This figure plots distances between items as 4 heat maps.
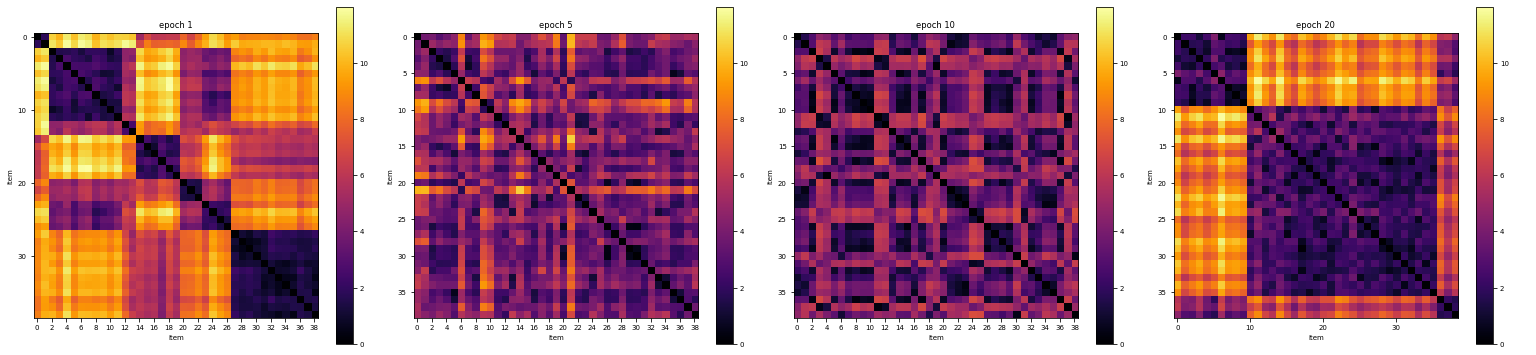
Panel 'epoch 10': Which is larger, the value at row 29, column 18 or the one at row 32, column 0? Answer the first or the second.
the first
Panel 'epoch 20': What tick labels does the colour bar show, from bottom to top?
0, 2, 4, 6, 8, 10
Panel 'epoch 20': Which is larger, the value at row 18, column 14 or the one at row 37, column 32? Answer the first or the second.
the second
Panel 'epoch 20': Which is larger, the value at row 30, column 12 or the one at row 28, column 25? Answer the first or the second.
the second
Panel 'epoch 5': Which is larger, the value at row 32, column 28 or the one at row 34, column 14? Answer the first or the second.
the second
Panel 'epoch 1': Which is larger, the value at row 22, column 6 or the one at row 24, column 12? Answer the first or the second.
the second
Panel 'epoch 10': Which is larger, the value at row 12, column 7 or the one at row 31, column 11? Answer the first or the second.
the first
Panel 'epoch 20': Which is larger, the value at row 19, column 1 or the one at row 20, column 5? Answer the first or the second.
the second
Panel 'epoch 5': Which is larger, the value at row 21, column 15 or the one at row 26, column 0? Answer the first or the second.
the first
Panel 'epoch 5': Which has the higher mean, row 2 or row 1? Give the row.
1
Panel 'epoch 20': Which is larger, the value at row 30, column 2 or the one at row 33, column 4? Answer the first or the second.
the first
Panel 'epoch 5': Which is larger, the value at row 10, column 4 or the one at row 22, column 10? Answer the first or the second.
the first
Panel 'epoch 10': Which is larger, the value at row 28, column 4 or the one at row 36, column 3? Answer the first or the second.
the second
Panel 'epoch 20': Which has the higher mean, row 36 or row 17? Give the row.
36
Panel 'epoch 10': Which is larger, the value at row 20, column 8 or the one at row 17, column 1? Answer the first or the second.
the second
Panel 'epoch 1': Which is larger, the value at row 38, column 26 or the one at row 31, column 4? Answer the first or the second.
the second
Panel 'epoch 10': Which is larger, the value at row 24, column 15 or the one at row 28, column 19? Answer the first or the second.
the first
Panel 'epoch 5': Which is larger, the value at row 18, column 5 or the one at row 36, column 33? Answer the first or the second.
the second
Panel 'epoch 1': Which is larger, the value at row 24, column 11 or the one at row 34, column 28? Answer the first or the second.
the first
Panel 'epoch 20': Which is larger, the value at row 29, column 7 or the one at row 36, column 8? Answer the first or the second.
the first
